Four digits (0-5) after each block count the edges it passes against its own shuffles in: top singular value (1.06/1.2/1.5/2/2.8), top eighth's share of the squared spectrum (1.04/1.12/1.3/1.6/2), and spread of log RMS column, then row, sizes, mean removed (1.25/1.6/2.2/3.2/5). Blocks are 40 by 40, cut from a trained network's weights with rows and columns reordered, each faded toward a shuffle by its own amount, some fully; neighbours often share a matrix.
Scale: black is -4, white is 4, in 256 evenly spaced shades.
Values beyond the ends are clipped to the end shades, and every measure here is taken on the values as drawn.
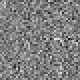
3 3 1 1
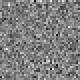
2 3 1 1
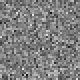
1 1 0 0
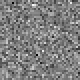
1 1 0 0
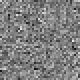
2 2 2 1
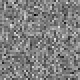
1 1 0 0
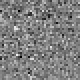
1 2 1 1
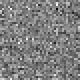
1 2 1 1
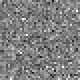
0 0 0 0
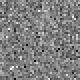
0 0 0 0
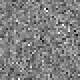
0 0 0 0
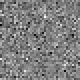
1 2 1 0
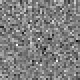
0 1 0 0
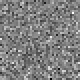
0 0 0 0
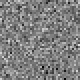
1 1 0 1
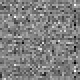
2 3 2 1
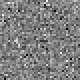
0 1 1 0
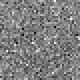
0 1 0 0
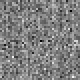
1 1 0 0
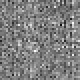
2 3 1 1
